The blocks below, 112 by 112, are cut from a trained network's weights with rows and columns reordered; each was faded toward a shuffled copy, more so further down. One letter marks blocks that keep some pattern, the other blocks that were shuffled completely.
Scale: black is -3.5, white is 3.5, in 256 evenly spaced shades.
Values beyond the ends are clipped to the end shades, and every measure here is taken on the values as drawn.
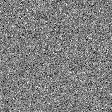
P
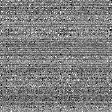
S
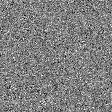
P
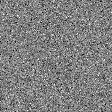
P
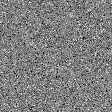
P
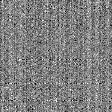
S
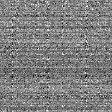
S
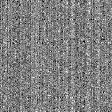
S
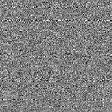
S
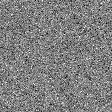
P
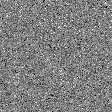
P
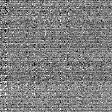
S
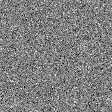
P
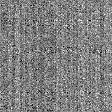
S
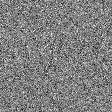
P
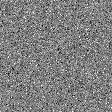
P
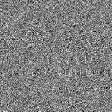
S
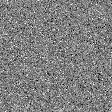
P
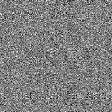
S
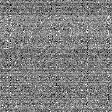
S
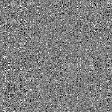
S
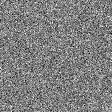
P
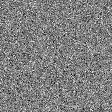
P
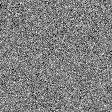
P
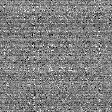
S
